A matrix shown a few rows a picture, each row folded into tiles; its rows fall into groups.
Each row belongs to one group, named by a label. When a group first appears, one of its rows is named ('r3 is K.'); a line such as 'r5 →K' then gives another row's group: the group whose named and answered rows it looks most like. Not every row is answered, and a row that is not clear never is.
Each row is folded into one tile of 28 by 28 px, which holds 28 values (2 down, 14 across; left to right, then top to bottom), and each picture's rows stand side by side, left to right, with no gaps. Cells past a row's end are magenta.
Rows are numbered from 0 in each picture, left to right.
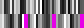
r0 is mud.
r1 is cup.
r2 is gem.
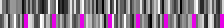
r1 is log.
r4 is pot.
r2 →mud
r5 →mud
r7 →mud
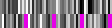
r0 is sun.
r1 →pot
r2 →gem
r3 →pot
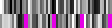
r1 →gem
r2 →sun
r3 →pot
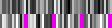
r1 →mud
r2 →pot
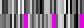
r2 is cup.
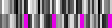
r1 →cup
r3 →sun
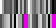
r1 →gem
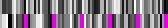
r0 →mud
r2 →mud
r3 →pot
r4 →cup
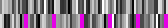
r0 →gem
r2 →gem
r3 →sun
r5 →sun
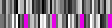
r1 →log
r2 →log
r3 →cup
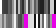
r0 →mud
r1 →log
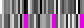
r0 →gem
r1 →mud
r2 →log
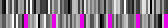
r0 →sun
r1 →log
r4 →cup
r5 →cup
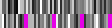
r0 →sun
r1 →log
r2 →pot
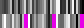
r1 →pot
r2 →gem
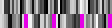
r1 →log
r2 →pot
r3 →pot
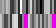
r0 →log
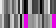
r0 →gem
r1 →gem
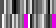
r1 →pot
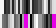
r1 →pot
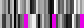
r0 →sun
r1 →mud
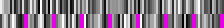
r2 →sun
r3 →pot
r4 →log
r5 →pot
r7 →cup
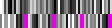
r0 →cup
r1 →gem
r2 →log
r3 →sun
